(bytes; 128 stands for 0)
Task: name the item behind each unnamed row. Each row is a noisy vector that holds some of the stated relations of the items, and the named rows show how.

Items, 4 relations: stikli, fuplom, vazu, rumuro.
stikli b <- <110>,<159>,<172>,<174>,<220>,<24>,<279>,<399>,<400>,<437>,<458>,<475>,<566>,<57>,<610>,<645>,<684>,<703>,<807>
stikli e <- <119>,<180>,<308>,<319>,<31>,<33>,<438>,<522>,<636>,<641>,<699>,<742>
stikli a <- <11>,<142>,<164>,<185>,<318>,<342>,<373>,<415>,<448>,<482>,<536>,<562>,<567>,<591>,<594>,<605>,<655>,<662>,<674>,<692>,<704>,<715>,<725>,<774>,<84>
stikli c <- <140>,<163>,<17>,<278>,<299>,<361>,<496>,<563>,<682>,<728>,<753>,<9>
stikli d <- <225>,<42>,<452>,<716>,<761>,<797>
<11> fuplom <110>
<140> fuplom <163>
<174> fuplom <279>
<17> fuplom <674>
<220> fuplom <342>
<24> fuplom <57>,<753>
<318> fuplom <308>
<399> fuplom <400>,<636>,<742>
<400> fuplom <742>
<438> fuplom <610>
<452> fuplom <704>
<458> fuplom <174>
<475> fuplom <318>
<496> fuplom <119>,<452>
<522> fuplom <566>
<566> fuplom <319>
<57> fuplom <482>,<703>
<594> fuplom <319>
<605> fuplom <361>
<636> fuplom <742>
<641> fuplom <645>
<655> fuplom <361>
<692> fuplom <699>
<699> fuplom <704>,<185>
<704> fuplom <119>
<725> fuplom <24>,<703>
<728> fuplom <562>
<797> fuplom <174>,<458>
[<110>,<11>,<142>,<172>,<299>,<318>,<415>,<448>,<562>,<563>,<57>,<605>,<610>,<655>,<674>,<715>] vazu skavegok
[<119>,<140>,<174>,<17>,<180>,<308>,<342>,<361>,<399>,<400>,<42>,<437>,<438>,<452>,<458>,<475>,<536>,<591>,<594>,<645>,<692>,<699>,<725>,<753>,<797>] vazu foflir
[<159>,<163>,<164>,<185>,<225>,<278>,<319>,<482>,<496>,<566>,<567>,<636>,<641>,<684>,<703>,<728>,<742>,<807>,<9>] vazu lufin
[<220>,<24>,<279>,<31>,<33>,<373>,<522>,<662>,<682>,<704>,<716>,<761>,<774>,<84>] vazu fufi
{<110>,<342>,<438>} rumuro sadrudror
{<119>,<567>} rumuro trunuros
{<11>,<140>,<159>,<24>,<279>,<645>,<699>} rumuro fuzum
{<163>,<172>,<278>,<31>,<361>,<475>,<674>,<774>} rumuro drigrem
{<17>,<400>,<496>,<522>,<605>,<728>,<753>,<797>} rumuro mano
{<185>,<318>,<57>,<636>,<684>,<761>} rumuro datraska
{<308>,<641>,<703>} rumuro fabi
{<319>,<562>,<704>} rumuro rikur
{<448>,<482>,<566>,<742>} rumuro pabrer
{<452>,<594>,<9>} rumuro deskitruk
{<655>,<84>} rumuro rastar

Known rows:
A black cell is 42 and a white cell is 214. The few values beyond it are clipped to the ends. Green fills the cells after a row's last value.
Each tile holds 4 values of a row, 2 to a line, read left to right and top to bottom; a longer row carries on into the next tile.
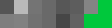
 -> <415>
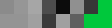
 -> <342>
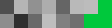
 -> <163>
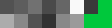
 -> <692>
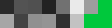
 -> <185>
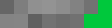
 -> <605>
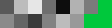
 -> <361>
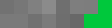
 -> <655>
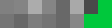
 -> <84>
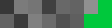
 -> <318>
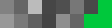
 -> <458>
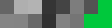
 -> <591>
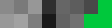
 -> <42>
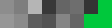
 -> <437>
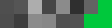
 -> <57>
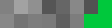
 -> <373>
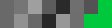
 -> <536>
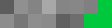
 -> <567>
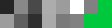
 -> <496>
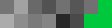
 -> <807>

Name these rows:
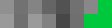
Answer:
<610>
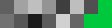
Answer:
<17>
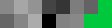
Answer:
<308>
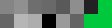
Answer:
<438>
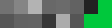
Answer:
<725>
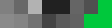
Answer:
<645>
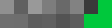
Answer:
<220>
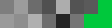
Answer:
<225>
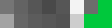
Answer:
<704>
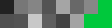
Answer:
<636>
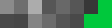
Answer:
<24>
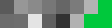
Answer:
<742>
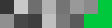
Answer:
<728>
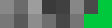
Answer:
<279>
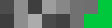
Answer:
<641>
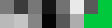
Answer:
<452>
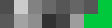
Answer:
<33>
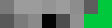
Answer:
<522>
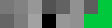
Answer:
<180>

